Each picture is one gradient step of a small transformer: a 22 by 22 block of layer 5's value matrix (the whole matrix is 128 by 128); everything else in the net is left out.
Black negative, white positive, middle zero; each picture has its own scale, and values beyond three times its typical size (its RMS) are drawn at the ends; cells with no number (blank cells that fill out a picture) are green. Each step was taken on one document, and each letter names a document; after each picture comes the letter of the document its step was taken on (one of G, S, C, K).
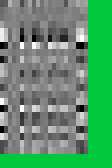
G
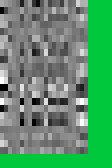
G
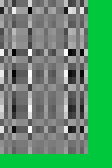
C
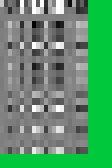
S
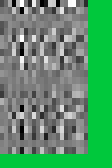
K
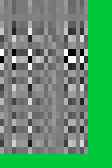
C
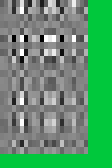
K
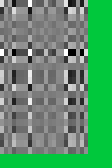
C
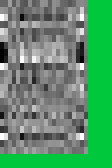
G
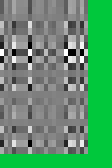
C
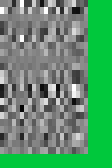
K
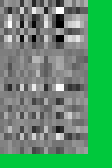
S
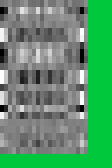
G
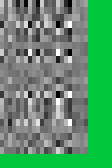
S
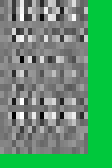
K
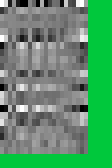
G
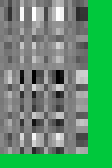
S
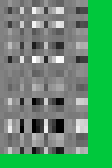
S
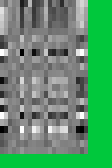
G
